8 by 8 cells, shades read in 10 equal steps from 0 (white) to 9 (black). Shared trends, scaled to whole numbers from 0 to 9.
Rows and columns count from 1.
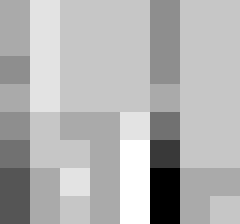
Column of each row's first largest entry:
6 6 1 1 6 6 6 6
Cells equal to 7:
1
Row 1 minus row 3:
-1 0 0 0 0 0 0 0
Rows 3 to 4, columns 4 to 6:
2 2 4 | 2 2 3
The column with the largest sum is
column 6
